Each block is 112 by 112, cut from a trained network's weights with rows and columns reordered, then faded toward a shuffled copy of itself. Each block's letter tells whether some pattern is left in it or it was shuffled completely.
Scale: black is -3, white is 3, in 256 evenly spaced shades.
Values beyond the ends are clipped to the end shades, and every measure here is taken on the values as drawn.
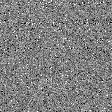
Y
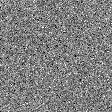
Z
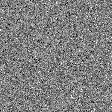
Z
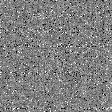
Y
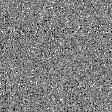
Y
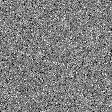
Z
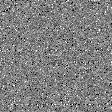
Y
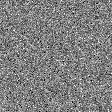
Z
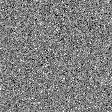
Z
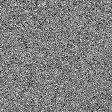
Z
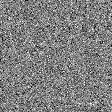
Z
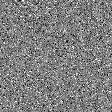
Z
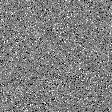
Z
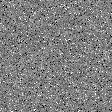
Z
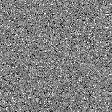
Y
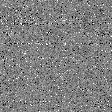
Y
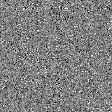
Y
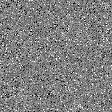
Y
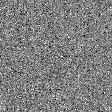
Y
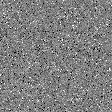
Z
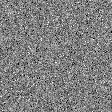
Z
